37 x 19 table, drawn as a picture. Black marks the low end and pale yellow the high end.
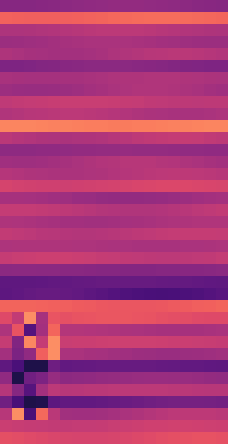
An odd patch, rougher than its surroundings, sits in the bottom left. The bottom left is the roughest part. Streaks run across, left to right.
